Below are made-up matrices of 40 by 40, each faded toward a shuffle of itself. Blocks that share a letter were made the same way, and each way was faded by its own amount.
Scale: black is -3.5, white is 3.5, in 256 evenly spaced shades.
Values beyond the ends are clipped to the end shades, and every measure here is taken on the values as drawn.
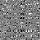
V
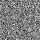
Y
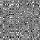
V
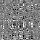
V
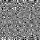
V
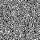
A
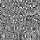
V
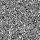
Y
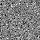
Y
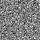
Y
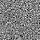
A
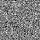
A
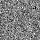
Y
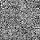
A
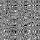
V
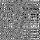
V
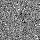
Y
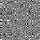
V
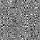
V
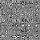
V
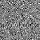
A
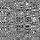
V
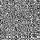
A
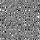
V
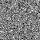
Y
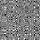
V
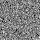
Y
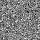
Y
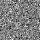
A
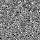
Y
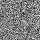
Y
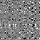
V
